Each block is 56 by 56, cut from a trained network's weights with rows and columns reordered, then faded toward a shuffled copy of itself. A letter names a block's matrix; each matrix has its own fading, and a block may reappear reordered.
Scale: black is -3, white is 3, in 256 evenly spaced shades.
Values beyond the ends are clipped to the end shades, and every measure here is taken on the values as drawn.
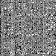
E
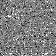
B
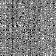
E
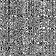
E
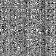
E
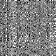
E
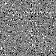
B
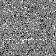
B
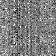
E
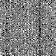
E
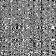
E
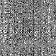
E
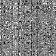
E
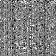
E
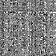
E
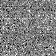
B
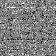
B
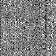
E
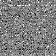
B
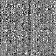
E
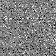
B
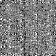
E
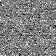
B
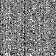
E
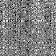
E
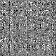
E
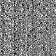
E
